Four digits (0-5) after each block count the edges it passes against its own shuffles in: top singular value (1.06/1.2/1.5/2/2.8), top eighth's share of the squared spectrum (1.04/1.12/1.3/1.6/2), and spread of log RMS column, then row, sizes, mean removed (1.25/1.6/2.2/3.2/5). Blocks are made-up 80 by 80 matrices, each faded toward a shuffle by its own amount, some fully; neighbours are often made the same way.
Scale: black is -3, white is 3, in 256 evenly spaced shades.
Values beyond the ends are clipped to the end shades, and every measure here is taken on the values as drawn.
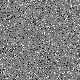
1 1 0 0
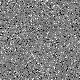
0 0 0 0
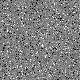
0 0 0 0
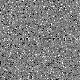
3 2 0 1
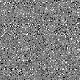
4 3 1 2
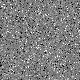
0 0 0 0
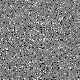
3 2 0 1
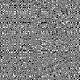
4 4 2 3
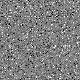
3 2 0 1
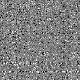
3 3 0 2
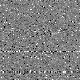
4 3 0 2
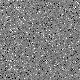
2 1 0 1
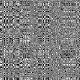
5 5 3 3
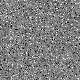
2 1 0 0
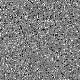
3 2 0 0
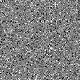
3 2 1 1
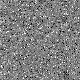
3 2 0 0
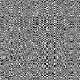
5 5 3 3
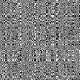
5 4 3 3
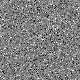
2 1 0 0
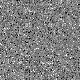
3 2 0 0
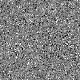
3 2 0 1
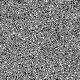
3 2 0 0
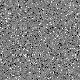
3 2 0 1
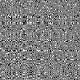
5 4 2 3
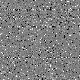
3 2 0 1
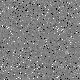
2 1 0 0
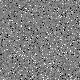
1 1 0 0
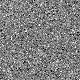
0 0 0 0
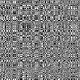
5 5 4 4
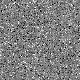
2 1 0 0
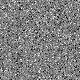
1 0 0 0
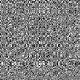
4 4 3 3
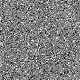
2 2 0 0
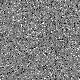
0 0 0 0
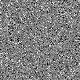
1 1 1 0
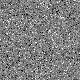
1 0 0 0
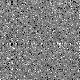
3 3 1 1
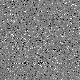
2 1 0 1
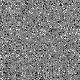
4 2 1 1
